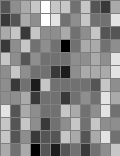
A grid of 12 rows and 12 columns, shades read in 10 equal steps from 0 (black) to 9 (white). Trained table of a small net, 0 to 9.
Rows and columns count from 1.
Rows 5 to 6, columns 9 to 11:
5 6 5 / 6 6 6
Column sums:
63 52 63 47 59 50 50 58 58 61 65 69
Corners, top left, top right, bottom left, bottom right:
3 6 6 7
